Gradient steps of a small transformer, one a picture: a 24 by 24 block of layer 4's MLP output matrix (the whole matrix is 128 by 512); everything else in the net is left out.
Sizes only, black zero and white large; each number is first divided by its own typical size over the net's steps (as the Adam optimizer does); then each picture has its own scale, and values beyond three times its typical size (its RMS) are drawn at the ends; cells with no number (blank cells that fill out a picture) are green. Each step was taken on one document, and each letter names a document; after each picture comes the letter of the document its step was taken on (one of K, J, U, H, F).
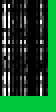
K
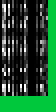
K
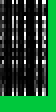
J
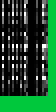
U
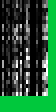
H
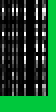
J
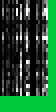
H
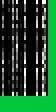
J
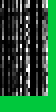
H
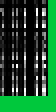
J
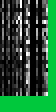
H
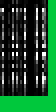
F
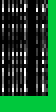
U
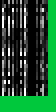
K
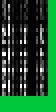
K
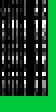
J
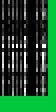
F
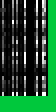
J
